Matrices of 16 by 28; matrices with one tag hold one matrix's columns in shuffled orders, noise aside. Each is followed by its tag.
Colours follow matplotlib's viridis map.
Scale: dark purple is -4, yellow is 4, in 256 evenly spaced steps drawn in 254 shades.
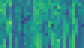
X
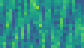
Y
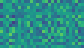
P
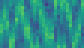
Y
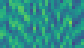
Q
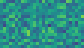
P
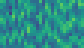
Q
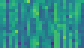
X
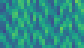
Q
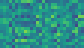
P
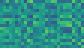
P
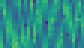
Y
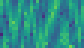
Y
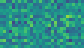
P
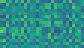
P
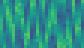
Y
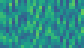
Q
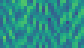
Q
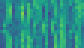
X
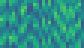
Q
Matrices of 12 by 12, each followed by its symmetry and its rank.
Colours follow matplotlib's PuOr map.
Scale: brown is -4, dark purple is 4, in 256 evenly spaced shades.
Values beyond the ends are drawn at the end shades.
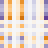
neither, rank one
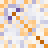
symmetric, full rank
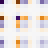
symmetric, rank one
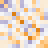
symmetric, full rank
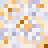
symmetric, full rank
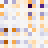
antisymmetric, rank two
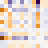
antisymmetric, rank two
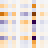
neither, rank one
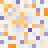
symmetric, full rank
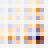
symmetric, rank one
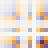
symmetric, rank one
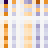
neither, rank one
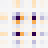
symmetric, rank one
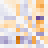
antisymmetric, rank two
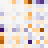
antisymmetric, rank two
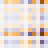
neither, rank one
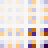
symmetric, rank one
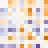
antisymmetric, rank two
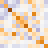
symmetric, full rank
